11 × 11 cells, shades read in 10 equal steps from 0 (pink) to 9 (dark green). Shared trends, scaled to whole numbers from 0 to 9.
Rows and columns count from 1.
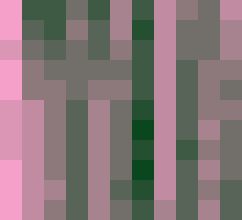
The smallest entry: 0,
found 7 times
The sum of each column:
4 38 52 60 46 50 85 23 63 44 48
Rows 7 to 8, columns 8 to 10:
2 6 3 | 2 7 4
